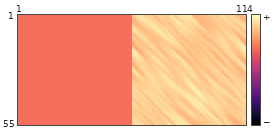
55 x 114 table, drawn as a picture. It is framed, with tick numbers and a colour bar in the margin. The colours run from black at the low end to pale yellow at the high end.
The table splits into one row of 2 panels. Panel 1,1: high, flat. Panel 1,2: very high, slanting down to the right, faint in contrast.
